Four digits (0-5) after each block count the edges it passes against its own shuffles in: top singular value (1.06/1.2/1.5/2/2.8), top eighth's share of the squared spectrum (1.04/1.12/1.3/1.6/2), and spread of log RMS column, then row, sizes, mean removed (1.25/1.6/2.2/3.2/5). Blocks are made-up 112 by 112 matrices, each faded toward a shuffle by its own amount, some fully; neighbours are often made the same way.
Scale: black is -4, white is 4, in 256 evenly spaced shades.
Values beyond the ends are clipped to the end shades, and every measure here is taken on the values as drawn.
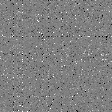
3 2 2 2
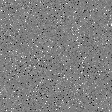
0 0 0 0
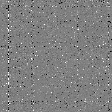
4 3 2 1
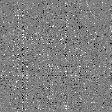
2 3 3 3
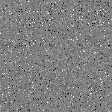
2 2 1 1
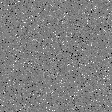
0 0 0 0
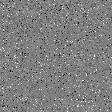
1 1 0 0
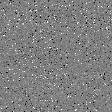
1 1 1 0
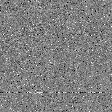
2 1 0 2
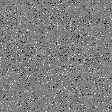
1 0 0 1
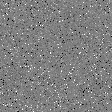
0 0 0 0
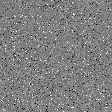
0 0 0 0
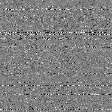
2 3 0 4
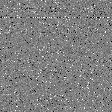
2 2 0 2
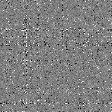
2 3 2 3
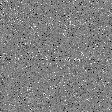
1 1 0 1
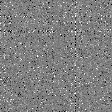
2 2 2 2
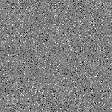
4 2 1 1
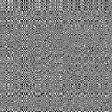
5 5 4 4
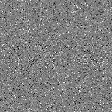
4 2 1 1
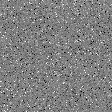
3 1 0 0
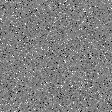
2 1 0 0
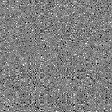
4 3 2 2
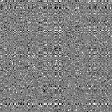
5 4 3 3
